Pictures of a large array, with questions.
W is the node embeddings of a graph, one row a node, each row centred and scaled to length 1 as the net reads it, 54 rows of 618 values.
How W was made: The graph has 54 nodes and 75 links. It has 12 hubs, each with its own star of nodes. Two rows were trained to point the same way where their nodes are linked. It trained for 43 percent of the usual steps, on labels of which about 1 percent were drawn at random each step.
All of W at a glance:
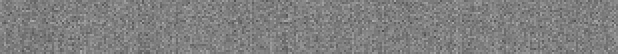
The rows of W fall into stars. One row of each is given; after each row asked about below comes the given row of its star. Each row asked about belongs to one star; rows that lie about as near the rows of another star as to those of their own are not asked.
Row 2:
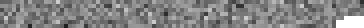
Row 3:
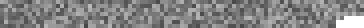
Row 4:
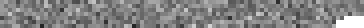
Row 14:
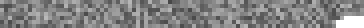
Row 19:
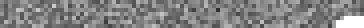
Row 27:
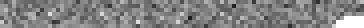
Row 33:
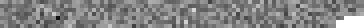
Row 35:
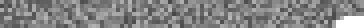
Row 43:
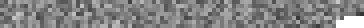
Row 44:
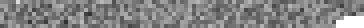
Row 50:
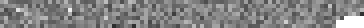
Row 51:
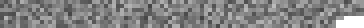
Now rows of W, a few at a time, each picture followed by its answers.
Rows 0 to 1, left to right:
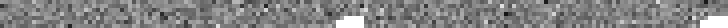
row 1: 27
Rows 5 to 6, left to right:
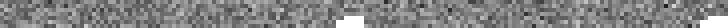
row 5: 27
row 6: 14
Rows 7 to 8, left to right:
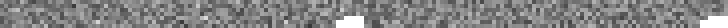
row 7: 19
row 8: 33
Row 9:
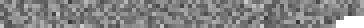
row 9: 27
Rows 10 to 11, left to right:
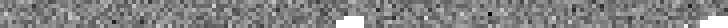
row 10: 44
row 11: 35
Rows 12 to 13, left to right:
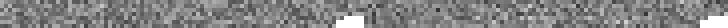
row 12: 4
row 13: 3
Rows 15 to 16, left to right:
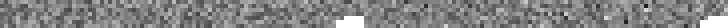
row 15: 43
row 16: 27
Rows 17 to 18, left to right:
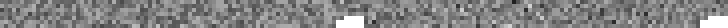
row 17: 2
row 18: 3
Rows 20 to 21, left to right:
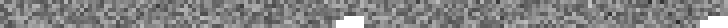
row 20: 19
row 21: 44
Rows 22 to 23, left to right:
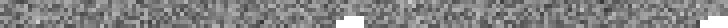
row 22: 14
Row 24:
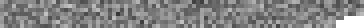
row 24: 33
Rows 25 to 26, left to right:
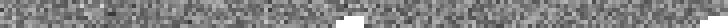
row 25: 4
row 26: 44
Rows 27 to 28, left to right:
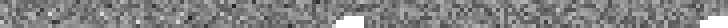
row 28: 14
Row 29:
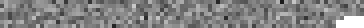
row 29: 3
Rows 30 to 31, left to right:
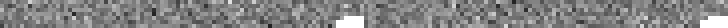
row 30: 14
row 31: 3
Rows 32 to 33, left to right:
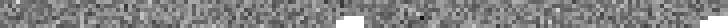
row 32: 50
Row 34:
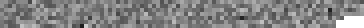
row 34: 33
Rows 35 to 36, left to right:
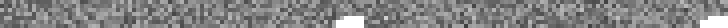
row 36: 3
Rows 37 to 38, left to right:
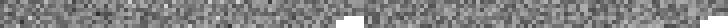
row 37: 51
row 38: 2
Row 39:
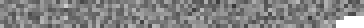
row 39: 19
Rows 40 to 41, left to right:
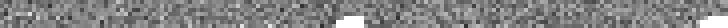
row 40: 35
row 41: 35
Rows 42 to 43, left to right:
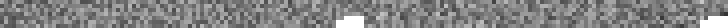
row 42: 50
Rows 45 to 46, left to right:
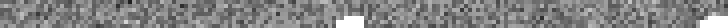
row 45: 2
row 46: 14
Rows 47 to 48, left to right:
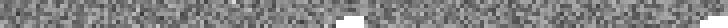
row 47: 33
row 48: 27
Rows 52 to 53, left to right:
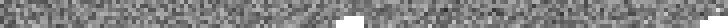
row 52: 19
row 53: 43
